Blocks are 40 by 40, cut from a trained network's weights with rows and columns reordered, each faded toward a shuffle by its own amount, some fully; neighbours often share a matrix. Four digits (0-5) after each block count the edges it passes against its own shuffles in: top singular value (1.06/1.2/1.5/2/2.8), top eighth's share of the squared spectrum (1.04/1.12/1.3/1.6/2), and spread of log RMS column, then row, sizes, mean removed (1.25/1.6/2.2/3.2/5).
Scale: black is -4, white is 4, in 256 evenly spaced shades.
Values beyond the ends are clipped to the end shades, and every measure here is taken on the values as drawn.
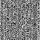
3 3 1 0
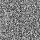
0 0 0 0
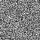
0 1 0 0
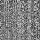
3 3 1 1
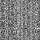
3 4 0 2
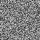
0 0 0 0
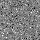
0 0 0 0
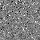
0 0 0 0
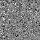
2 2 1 1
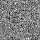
2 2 0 0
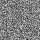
0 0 0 0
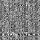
3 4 0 2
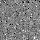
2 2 0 0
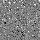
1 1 0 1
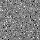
1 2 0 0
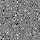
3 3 1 0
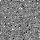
1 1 0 1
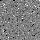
1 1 0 0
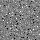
0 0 0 0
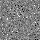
0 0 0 0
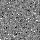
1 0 0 0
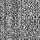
3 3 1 1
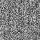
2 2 0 0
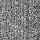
2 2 0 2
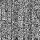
3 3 0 2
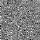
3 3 1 1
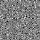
3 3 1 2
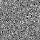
2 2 1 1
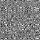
3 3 1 2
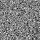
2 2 0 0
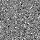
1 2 0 1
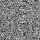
2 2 0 0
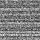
4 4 0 3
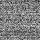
3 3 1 0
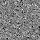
0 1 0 0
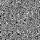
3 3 1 1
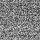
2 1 0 0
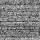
3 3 0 2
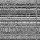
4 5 0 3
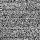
2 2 0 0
